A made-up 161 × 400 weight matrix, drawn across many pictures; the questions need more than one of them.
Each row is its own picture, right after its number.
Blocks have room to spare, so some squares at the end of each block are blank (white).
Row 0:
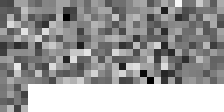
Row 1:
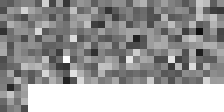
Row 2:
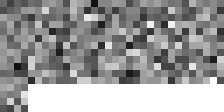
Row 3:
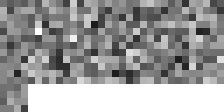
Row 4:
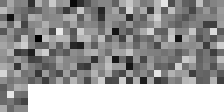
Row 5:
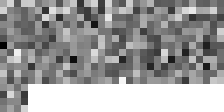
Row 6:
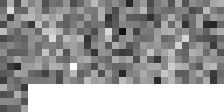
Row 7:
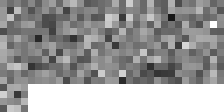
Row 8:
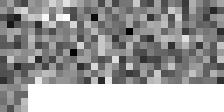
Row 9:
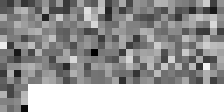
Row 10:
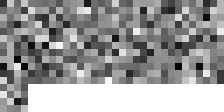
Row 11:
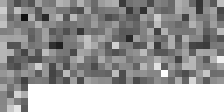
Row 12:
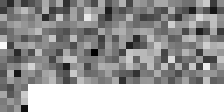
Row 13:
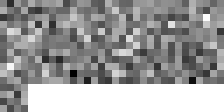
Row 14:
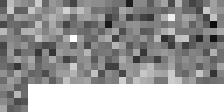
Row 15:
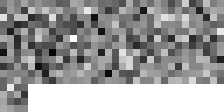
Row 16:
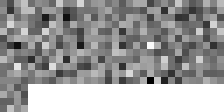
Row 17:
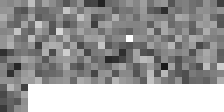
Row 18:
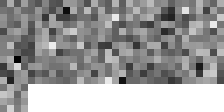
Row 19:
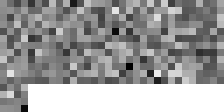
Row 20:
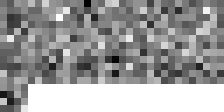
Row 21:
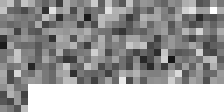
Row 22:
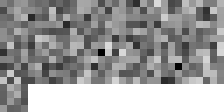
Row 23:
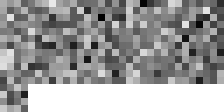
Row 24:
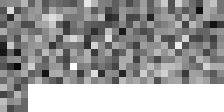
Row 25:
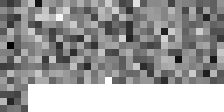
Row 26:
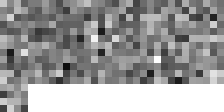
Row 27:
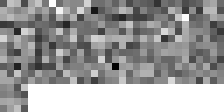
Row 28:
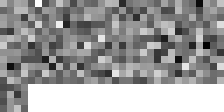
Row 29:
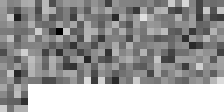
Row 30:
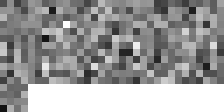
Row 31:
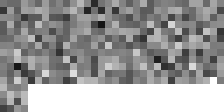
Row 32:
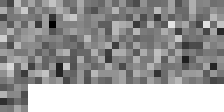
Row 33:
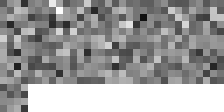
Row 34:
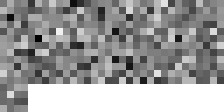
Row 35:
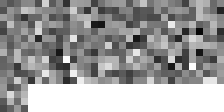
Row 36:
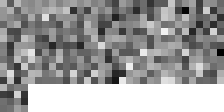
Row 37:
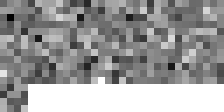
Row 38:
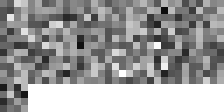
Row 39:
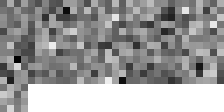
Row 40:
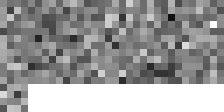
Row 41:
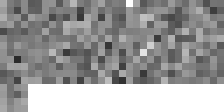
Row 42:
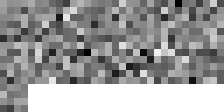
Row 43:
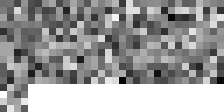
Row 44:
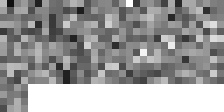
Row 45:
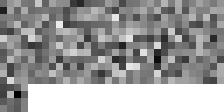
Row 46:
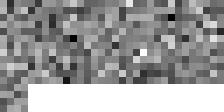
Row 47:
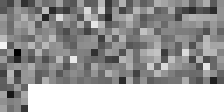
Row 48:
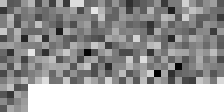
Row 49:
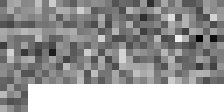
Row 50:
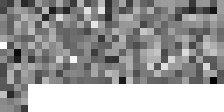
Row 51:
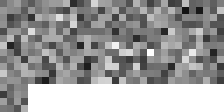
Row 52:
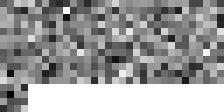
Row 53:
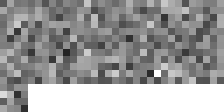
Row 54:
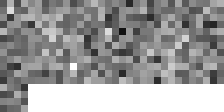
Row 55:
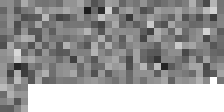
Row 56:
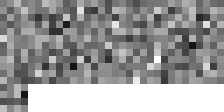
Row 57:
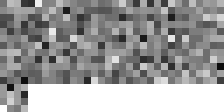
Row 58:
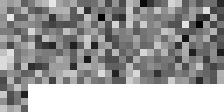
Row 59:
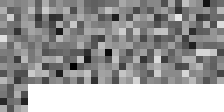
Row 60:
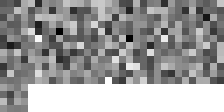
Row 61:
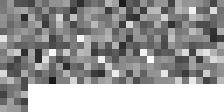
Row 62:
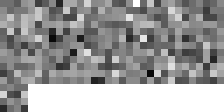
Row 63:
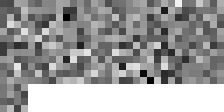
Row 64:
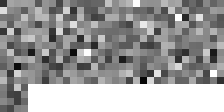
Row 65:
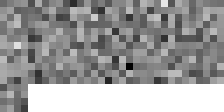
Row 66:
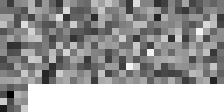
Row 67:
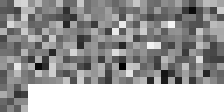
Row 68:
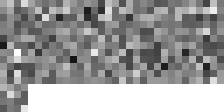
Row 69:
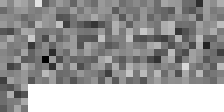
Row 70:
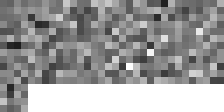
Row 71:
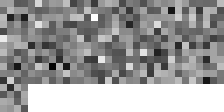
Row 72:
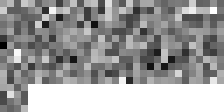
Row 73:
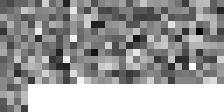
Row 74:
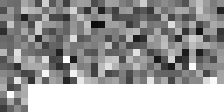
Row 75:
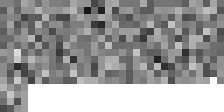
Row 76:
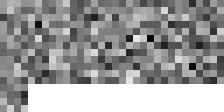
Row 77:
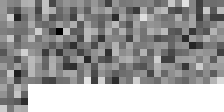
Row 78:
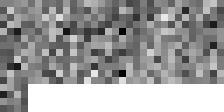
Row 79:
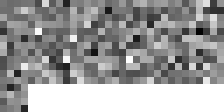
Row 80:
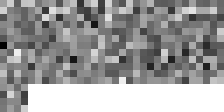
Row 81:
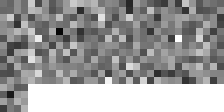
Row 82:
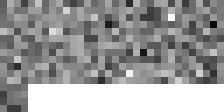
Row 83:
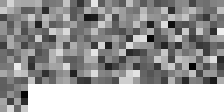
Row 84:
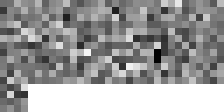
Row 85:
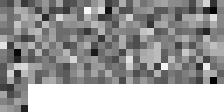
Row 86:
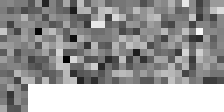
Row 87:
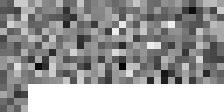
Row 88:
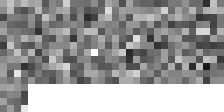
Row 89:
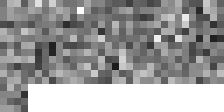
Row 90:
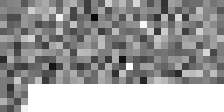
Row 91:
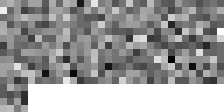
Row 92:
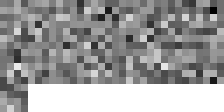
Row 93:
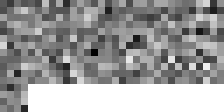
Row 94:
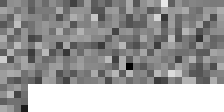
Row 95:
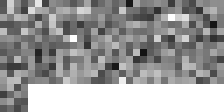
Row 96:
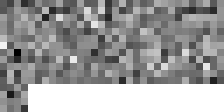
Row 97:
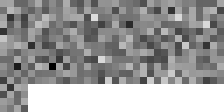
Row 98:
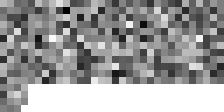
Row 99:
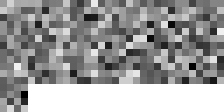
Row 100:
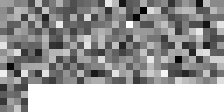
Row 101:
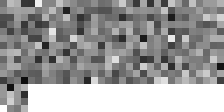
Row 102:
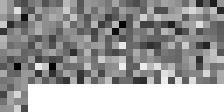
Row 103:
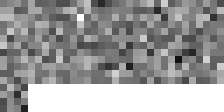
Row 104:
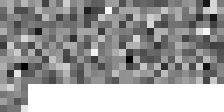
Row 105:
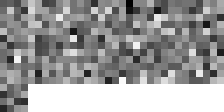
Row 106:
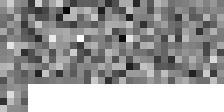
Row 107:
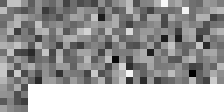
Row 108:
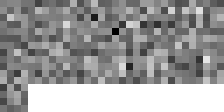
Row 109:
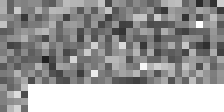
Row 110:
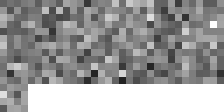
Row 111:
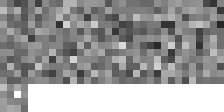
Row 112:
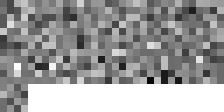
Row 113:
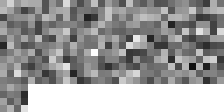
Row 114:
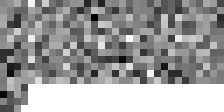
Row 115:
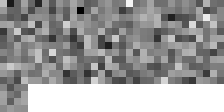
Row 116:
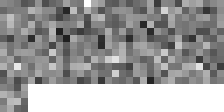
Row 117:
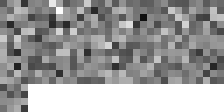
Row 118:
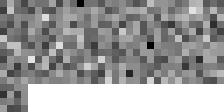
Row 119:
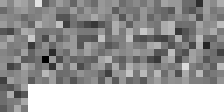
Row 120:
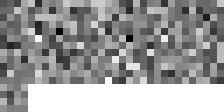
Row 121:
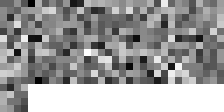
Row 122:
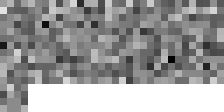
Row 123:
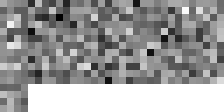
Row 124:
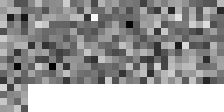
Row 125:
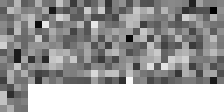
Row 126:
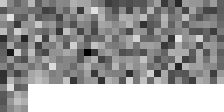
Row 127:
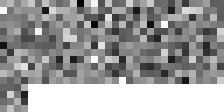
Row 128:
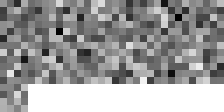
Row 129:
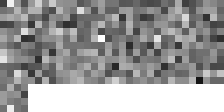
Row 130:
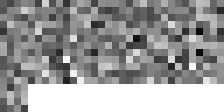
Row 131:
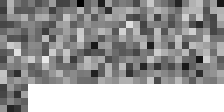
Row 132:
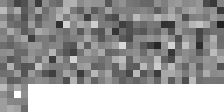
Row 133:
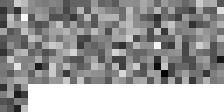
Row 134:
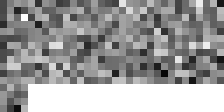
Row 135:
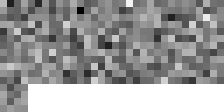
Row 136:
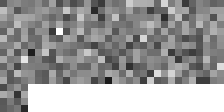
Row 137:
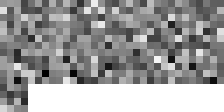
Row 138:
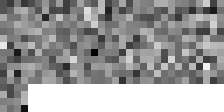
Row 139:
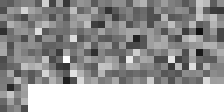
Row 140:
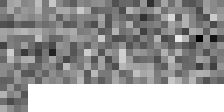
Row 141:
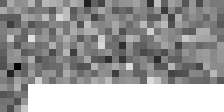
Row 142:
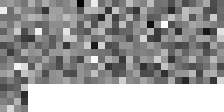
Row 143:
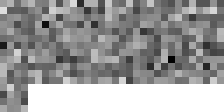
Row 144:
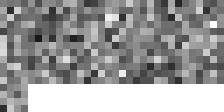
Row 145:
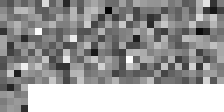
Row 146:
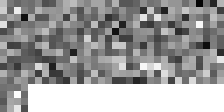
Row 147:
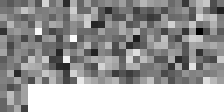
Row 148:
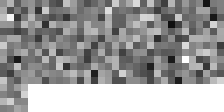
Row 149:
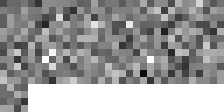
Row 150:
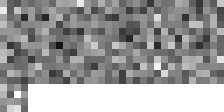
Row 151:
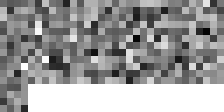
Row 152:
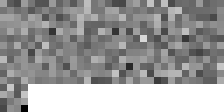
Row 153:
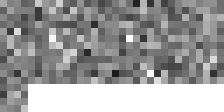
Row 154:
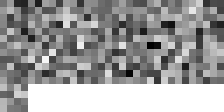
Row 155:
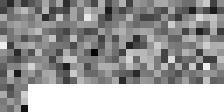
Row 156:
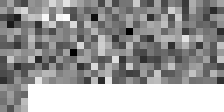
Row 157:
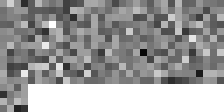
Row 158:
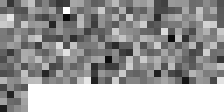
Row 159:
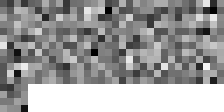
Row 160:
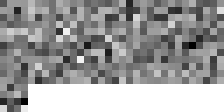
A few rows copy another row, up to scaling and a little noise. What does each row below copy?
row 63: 0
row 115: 135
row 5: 80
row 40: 7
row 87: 67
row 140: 49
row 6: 54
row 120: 60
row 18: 39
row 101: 57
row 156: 8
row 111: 132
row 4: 34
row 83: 99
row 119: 69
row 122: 143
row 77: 29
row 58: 23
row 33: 117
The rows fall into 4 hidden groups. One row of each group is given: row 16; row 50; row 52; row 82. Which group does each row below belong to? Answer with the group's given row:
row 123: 52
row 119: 16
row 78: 82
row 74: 50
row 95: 82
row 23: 82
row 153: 52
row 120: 52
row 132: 16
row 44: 82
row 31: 50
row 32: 82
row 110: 82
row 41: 82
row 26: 82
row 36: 82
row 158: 52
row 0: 16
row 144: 82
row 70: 52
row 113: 50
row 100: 16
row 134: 16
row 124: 16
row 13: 82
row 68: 50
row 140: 82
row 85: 50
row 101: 52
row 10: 82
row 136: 52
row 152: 52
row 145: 50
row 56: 82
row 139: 50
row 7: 82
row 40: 82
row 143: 50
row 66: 52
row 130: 50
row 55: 50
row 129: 82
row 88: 50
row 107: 52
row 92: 50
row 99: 50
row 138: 50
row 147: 50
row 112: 16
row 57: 52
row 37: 52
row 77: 82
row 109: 16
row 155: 50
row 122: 50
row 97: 16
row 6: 82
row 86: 50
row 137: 50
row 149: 16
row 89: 82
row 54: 82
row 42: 16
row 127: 50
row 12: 50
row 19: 52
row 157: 82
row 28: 16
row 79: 50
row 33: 82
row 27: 82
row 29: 82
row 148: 82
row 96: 50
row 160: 82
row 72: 50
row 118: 16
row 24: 82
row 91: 50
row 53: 52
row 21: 50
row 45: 16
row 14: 82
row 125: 50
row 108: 16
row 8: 52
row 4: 52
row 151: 50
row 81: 52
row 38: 16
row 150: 16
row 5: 50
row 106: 52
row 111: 16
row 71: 16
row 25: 52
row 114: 52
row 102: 16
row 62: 52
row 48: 52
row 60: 52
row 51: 52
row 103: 52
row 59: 82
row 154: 16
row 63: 16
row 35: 50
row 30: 82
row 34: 52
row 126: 52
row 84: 16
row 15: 82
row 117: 82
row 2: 50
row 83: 50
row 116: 52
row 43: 82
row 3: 50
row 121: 52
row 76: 50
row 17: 52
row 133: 16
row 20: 52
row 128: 52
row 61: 16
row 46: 82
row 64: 52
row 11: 16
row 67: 16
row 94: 52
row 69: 16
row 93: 50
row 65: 52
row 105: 82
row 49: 82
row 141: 52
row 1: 50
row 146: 16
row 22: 82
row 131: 16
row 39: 82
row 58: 82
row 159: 50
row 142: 50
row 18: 82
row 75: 50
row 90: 52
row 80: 50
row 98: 52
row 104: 50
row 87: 16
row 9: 50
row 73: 50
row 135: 82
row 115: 82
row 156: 52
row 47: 50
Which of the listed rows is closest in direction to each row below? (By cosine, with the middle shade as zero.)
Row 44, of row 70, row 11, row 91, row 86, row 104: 70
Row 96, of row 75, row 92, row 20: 92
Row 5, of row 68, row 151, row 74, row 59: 68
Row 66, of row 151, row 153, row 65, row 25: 25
